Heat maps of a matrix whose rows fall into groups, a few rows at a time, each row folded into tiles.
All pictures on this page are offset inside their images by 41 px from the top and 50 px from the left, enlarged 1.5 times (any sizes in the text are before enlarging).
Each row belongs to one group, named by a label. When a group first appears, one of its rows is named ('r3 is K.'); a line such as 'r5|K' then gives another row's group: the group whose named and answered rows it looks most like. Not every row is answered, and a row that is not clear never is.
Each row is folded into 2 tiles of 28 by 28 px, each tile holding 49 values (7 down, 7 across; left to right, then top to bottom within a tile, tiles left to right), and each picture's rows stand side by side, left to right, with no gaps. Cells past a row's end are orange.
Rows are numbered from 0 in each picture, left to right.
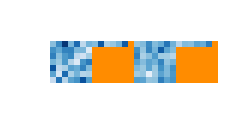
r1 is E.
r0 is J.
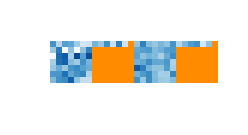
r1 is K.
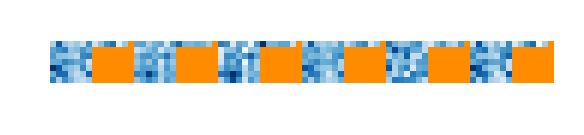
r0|K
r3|K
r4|J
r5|K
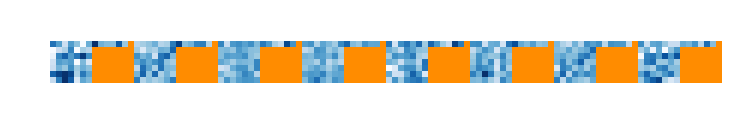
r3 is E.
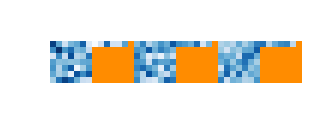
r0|J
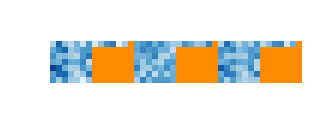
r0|K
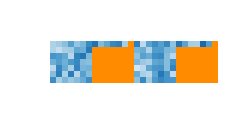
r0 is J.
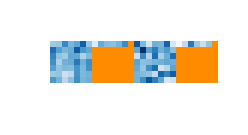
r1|J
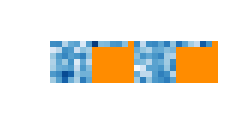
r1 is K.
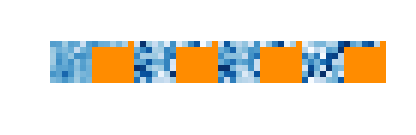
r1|K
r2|K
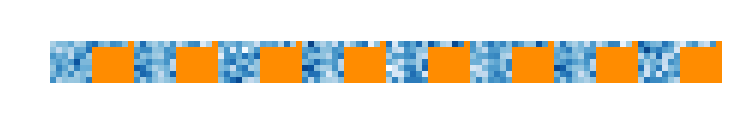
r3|K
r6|K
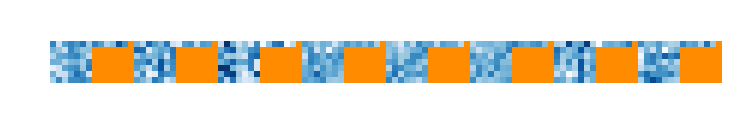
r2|K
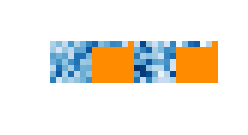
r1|K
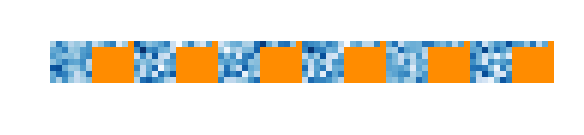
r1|J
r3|J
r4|E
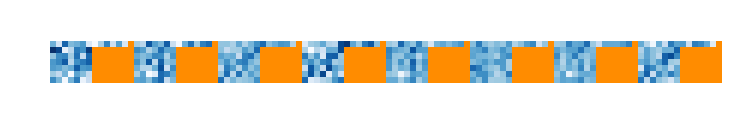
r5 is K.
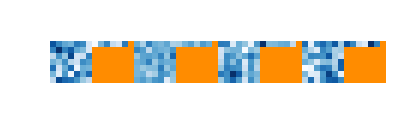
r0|J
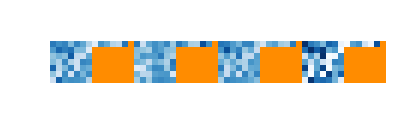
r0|J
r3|J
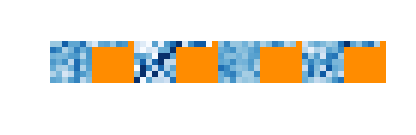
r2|K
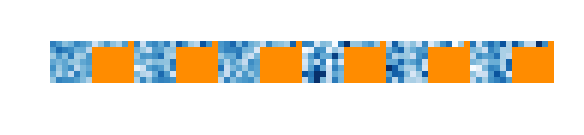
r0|J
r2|J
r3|E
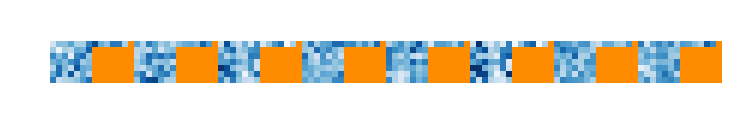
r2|K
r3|E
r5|K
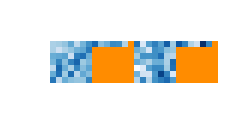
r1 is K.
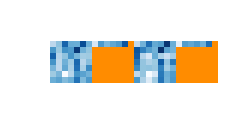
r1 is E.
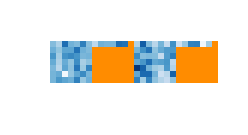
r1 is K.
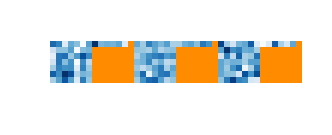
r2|J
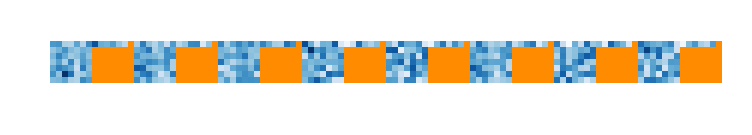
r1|K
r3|J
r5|K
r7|J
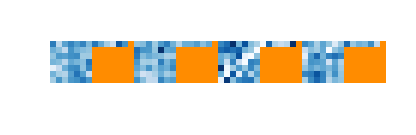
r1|E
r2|J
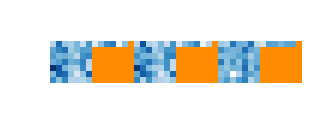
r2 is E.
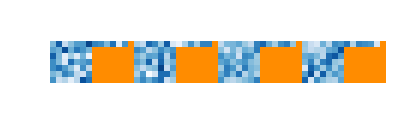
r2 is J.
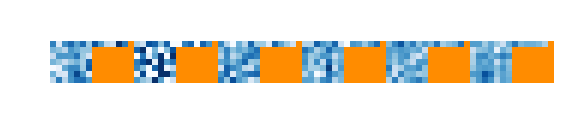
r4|J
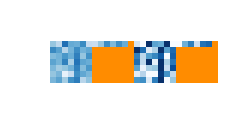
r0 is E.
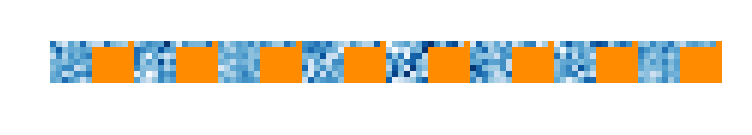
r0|J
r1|E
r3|J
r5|K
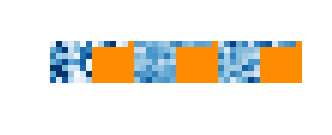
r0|K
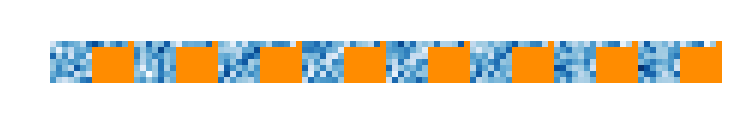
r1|E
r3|J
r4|J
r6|K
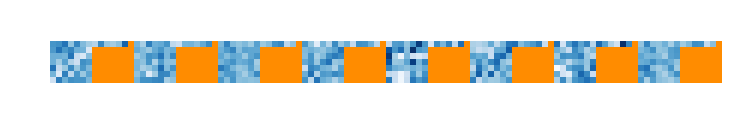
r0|J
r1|E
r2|K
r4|E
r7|K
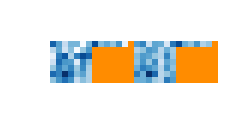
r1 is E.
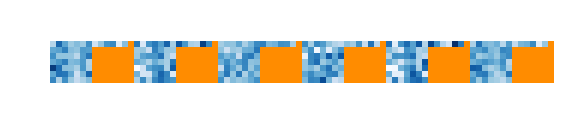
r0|K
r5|K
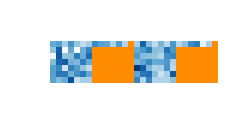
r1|K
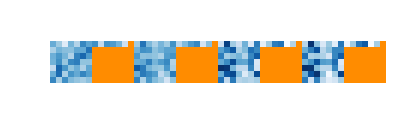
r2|K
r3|K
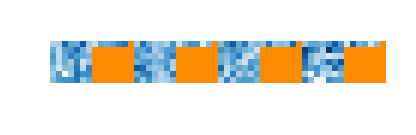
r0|E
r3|E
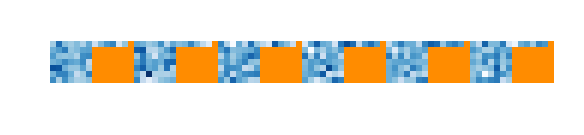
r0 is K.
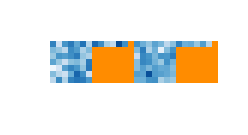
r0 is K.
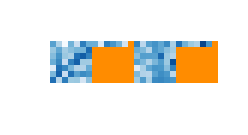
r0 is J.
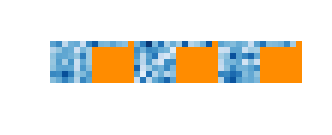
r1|J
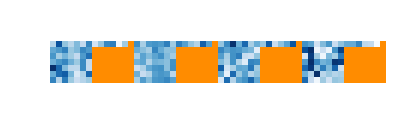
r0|K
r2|J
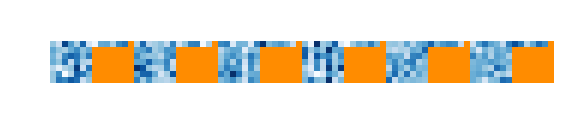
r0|E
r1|K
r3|E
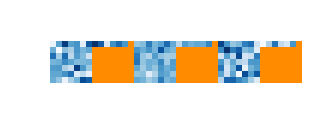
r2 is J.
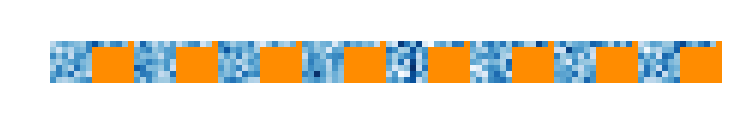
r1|K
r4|E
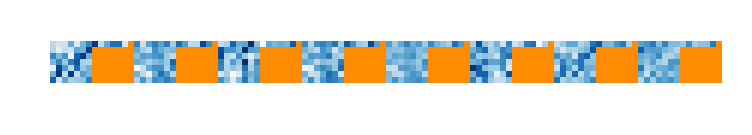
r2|E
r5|K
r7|J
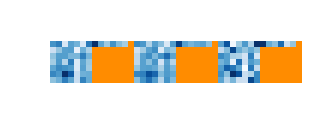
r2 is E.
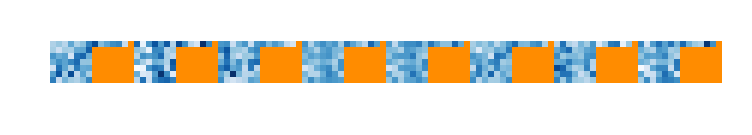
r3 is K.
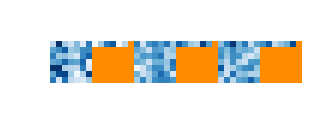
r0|K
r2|J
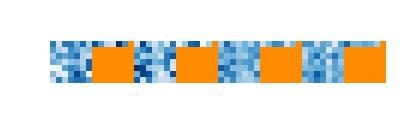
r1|K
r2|K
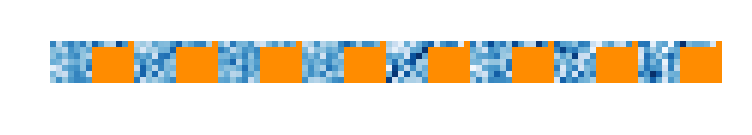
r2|E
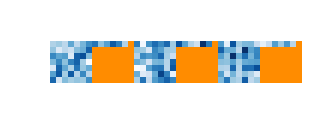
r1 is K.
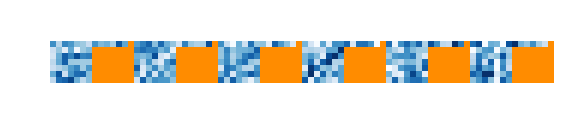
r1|J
